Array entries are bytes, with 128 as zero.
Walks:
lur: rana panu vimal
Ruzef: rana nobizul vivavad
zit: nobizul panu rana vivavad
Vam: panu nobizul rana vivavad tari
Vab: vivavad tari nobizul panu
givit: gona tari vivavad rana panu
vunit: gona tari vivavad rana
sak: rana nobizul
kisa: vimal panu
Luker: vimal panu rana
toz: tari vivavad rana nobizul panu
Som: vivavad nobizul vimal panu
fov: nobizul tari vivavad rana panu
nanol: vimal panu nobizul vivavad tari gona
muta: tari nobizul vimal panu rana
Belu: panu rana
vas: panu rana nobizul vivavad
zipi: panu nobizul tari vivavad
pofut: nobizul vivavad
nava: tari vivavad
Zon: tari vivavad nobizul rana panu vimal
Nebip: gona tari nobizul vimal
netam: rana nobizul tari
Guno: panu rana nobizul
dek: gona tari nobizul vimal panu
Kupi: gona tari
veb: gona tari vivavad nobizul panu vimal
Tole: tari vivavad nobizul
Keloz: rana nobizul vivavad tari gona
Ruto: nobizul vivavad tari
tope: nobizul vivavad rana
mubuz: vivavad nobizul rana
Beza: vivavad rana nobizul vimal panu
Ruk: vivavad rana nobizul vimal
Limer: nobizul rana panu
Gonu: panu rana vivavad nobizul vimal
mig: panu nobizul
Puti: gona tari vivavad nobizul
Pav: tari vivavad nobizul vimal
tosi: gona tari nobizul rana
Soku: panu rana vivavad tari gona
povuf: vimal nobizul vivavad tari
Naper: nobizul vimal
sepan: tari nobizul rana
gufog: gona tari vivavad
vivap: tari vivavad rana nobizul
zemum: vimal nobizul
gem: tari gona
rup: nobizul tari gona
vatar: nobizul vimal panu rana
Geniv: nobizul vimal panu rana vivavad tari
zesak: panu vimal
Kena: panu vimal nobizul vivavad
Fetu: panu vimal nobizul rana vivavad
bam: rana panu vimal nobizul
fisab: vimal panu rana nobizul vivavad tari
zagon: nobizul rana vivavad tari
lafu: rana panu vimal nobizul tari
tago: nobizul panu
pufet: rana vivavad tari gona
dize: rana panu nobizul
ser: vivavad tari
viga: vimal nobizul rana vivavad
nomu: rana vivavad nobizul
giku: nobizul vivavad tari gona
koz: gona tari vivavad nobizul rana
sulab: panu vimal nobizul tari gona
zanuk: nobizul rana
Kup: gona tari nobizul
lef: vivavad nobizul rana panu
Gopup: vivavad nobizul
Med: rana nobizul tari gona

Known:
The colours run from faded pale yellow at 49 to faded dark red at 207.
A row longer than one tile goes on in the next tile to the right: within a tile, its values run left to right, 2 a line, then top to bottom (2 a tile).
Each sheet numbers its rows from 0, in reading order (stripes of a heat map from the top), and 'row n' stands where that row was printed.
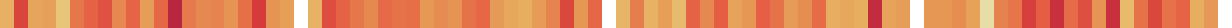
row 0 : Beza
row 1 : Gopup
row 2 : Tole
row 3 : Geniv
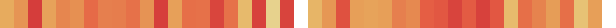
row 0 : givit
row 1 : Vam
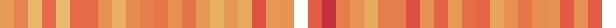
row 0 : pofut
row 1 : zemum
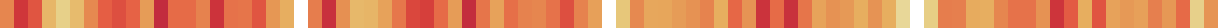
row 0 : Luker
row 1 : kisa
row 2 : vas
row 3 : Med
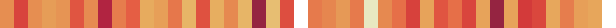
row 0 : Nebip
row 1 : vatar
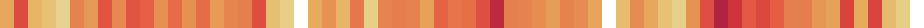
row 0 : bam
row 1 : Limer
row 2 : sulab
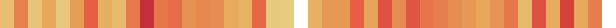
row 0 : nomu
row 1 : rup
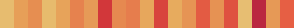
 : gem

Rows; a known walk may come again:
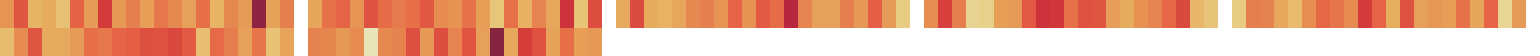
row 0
Pav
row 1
gufog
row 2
Gonu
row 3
fisab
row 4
Med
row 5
Vam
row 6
vatar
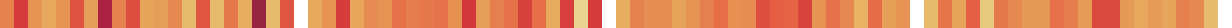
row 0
Nebip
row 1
givit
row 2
mig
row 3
zanuk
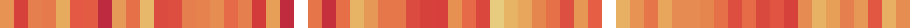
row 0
Som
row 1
povuf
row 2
zipi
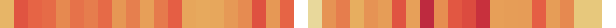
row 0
Gopup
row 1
Soku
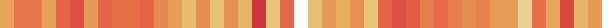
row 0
Puti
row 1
giku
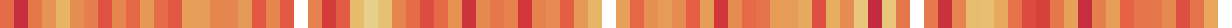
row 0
zemum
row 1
Luker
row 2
Kup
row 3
kisa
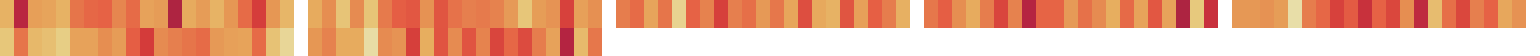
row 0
Ruk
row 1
Ruto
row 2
Naper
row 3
veb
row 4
Geniv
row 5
dize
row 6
Zon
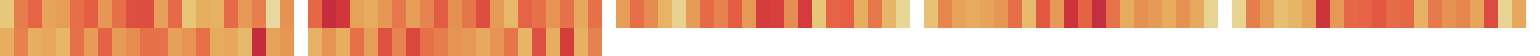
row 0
Keloz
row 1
viga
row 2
Fetu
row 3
vas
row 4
pufet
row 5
Tole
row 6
rup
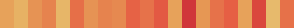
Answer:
fov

